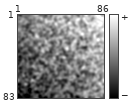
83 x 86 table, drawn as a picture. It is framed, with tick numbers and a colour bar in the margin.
Histogram: bell-shaped. Mirror symmetry: none. Ninth with the highest average: top right. Average level on the scale: 50%. Slope: up to the top right. Lone odd cells: none.
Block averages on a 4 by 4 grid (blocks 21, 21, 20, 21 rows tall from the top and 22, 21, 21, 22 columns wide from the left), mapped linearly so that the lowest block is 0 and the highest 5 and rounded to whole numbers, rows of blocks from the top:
2345 | 1234 | 1223 | 0113
